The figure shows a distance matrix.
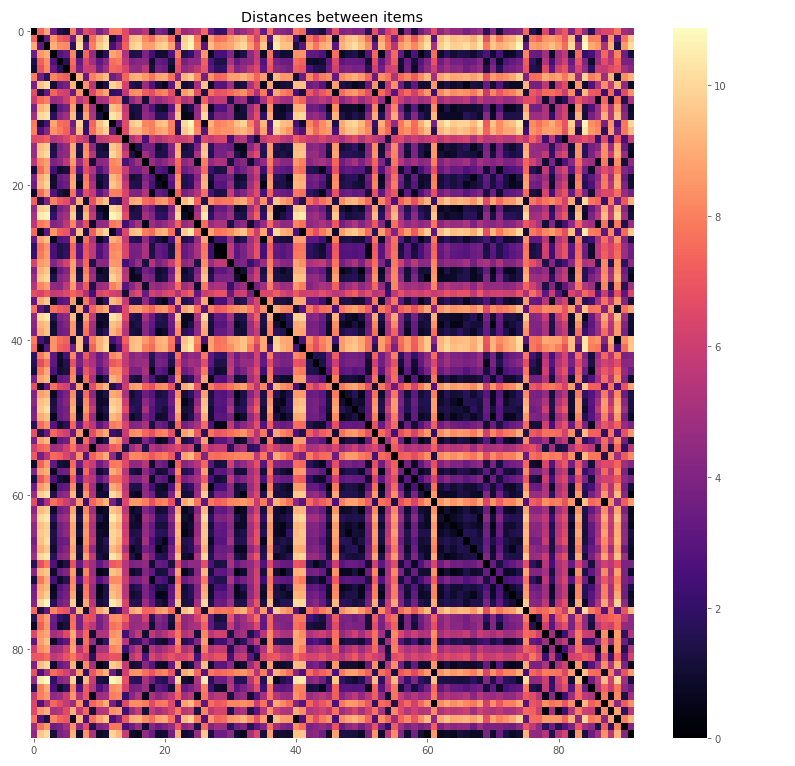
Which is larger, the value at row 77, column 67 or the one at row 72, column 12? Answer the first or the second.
the second
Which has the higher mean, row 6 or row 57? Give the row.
6
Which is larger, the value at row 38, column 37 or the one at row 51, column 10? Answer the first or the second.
the second
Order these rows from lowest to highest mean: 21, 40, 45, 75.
45, 21, 75, 40
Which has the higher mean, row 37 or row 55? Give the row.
55
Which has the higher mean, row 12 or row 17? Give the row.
12
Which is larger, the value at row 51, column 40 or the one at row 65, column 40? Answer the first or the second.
the second
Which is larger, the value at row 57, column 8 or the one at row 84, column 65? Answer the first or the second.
the first
